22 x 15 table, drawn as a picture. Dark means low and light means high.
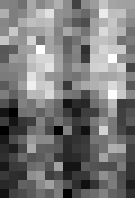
Average level on the scale: 50%. Stripes: upright, repeating 2 times. Seam: horizontal, 50% of the way down, the top part higher.
